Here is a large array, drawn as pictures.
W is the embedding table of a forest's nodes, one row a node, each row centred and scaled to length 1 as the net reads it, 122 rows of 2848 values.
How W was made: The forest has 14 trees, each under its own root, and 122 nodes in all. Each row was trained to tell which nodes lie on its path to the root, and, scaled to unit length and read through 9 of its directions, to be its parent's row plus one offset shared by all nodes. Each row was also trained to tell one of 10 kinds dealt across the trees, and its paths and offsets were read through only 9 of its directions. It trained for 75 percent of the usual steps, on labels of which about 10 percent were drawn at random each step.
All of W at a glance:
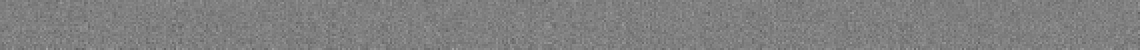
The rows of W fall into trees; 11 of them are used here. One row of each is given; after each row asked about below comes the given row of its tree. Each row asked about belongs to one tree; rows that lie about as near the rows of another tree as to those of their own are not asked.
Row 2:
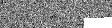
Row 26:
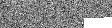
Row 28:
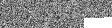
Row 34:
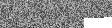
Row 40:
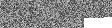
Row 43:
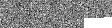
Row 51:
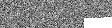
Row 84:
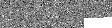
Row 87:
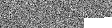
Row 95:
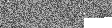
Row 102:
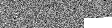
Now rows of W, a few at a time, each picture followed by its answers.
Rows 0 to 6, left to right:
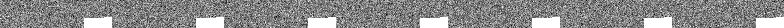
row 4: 102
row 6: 51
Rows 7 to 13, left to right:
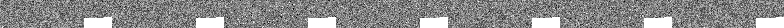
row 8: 43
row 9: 26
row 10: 84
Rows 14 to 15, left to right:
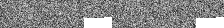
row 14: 26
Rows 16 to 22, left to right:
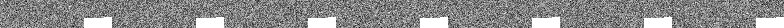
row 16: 43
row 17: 28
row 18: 51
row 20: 84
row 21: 28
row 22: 2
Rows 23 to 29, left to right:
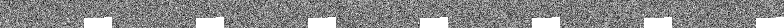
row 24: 43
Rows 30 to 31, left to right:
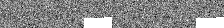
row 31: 2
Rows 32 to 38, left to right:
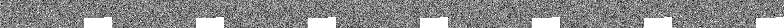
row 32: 43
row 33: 26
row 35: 26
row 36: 51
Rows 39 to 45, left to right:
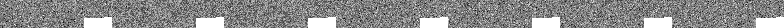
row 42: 102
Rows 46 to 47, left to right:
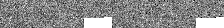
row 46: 26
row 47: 2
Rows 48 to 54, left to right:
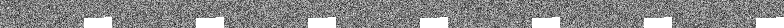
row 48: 102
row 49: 51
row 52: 43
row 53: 43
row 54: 26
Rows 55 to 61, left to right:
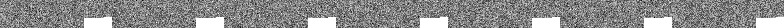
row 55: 43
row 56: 26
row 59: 28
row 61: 43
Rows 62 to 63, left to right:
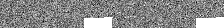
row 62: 28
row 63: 28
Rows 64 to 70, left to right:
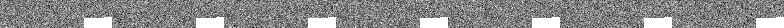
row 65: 95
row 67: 28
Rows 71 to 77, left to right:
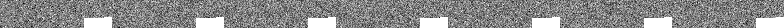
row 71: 102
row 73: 34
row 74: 26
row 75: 102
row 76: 43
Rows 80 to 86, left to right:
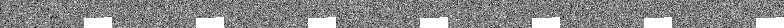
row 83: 26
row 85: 28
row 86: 28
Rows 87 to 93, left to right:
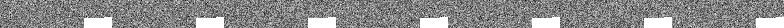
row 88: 95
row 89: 28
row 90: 84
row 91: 102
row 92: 28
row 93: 43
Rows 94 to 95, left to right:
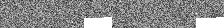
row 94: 102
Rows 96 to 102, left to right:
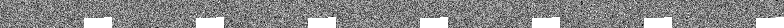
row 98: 2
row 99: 95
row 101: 26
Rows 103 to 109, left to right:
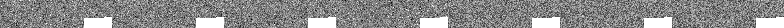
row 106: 102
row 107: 95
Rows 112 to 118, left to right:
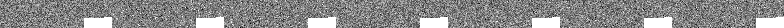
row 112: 26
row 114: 102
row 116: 102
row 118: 43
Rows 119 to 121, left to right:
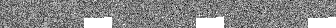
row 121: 102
